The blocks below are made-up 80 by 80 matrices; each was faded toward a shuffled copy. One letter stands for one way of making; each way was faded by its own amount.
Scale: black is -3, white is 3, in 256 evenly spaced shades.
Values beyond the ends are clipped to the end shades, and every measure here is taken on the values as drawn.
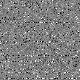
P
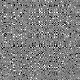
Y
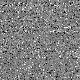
P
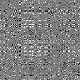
Y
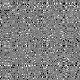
Y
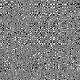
Y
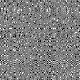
Y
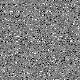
P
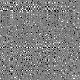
Y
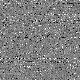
P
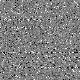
P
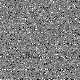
P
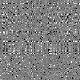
Y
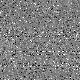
P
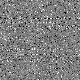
P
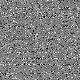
P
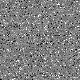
P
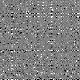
Y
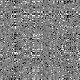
Y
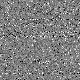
P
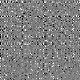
Y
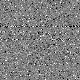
P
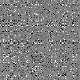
Y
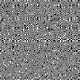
Y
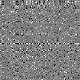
Y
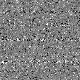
P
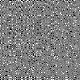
Y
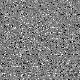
P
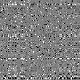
Y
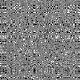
Y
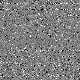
P
